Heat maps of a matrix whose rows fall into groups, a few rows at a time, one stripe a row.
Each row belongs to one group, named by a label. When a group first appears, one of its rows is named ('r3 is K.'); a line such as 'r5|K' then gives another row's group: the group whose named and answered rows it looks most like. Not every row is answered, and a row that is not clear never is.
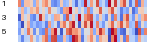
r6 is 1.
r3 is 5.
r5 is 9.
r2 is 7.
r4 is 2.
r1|2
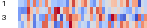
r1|2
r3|9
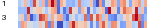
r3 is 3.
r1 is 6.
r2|2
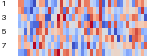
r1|5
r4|5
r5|3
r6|6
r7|6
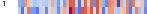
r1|2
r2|2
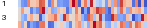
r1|2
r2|3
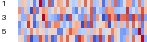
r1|5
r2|6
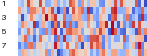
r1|2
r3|1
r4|6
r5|9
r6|3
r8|9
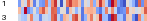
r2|6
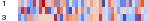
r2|3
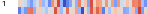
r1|3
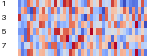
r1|7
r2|6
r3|6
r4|2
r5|7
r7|1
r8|2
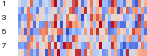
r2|2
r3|7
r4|9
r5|3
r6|1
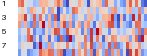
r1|3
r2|1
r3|6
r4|6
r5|9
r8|3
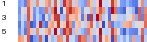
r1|7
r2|9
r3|9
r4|5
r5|7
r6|5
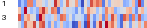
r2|6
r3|6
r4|6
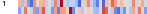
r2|6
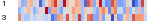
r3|5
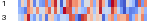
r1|9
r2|7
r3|2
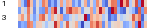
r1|2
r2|9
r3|3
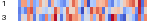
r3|9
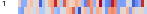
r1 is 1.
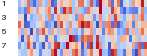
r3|5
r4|5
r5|6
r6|2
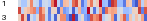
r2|6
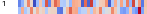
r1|9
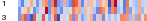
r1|1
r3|6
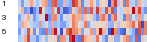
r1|1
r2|3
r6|2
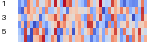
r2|2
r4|5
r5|6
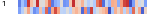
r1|2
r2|9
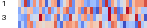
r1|6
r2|5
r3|2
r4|7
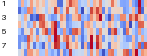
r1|7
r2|7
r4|6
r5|1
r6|7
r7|9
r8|2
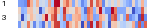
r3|1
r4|9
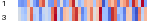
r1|2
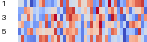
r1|5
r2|2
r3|9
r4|3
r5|7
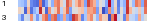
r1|5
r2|5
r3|1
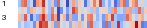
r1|3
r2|1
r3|6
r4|3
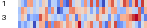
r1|2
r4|5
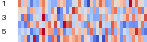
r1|3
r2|1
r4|7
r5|3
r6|6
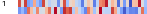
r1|6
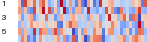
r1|6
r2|6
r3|2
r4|7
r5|6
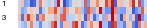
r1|3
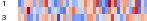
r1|2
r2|2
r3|6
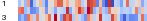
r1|5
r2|5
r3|7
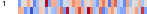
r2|5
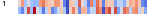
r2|2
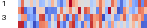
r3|3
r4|3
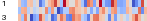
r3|3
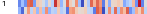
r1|7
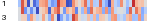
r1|3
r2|3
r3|1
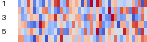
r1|9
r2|2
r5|2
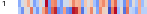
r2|1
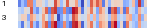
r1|7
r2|1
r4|1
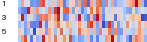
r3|3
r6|6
